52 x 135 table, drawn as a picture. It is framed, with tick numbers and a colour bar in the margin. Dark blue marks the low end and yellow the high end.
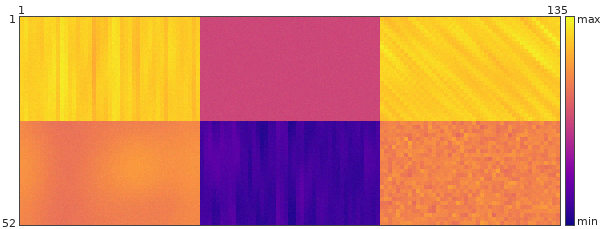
It is made of 2 by 3 panels. Panel 1,1: very high, streaked downward, faint in contrast. Panel 1,2: middling, flat. Panel 1,3: very high, slanting down to the right, faint in contrast. Panel 2,1: high, smooth, faint in contrast. Panel 2,2: very low, streaked downward, faint in contrast. Panel 2,3: high, fine-grained, faint in contrast.
